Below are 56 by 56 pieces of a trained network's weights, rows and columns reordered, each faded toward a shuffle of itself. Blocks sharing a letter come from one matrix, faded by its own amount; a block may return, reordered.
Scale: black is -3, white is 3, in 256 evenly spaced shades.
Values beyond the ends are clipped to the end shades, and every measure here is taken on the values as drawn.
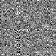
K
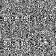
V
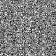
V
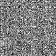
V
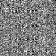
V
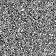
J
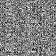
V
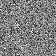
J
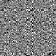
K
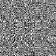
K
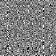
K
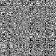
K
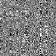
K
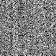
V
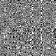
K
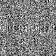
V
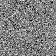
J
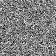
J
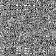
V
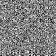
V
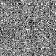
V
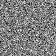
J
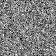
J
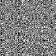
K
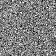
J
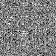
V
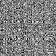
V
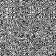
V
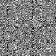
K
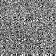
V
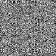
V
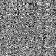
V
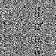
K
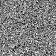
J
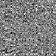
K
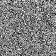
J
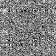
V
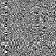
K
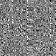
K
